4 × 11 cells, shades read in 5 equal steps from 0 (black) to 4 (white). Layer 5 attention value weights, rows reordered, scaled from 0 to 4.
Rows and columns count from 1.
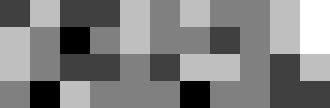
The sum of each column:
9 7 5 6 10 7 8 8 8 8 12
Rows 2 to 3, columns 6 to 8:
2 2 1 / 1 3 3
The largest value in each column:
3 3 3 2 3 2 3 3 2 3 4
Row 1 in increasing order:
1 1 1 2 2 2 3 3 3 3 4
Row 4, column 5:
2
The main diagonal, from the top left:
1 2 1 2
